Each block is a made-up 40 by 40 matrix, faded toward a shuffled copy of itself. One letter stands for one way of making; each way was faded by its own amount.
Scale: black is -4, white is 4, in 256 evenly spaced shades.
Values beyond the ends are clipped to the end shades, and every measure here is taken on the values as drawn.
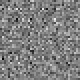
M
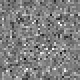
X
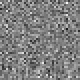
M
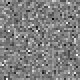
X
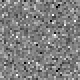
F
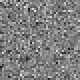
X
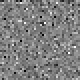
F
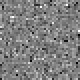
X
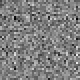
M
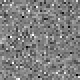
F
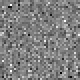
X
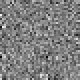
M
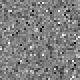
F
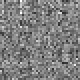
M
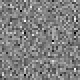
M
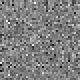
X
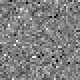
X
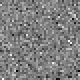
F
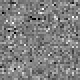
X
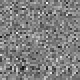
M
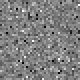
F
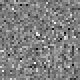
X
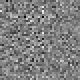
M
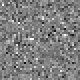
X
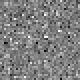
X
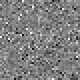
X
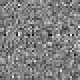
M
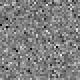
F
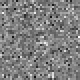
X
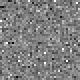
F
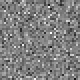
X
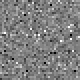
F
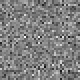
M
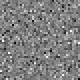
F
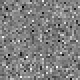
F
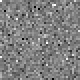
F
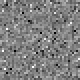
F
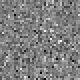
X
